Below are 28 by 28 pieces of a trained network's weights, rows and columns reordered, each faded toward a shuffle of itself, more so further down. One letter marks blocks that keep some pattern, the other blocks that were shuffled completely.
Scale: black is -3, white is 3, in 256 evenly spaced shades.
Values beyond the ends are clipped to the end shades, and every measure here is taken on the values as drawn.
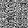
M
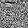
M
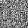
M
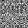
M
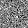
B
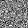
M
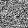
B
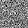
M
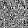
M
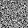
B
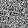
B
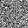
B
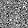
M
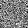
B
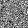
B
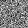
B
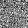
B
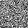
B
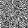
M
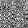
M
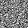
B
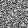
B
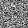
B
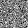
B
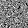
B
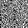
M
